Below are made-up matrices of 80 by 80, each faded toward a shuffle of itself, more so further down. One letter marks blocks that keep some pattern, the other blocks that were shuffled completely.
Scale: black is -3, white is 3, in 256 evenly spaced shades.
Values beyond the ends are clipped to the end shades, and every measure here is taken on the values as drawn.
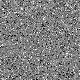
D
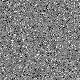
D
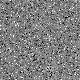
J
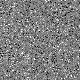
D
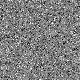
D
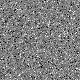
J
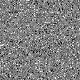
D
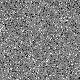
J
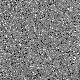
J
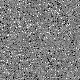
D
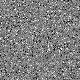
J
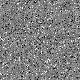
D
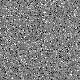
D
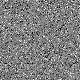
D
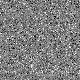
D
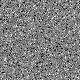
J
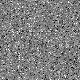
D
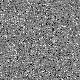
J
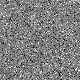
D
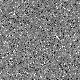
J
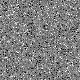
J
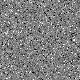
D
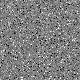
J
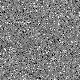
J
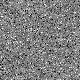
J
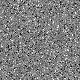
J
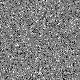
D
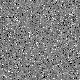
D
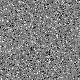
D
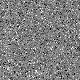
D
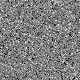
J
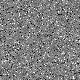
J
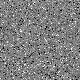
J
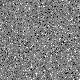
D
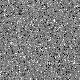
J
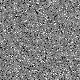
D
